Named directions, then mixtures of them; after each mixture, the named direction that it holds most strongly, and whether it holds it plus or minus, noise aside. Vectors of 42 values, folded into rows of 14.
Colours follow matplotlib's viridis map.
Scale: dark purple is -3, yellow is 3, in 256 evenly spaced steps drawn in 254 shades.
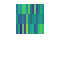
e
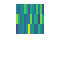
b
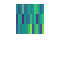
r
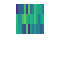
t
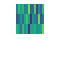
b, minus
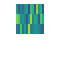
b, plus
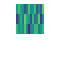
b, minus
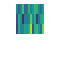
r, plus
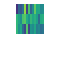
t, plus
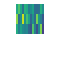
r, minus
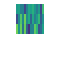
b, minus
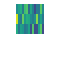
r, minus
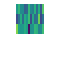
b, minus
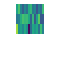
b, minus
